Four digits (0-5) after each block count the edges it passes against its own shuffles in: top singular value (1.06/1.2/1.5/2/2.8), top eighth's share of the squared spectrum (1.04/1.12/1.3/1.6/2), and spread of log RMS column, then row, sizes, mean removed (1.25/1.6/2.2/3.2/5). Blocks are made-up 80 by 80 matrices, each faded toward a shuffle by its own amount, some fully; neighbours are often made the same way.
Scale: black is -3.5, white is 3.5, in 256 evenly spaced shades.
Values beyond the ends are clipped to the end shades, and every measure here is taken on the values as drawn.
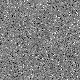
0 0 0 0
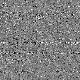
2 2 0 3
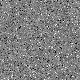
0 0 0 0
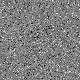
0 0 0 0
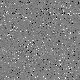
2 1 0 0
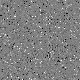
2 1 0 0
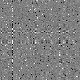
4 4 2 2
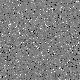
1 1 0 0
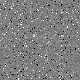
3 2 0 0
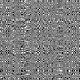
5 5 3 3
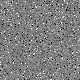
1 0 0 0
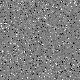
0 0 0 0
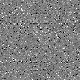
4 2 1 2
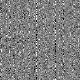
2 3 4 0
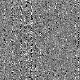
2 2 3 0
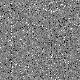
1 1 2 0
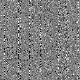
2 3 3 0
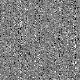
1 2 3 0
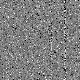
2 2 2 0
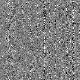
2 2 3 0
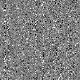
1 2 3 0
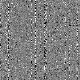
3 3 3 0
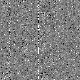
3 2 2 0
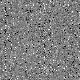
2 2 2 0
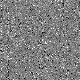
1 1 2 0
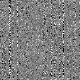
2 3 4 0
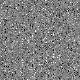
1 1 2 0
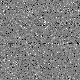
1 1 0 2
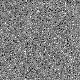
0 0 1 0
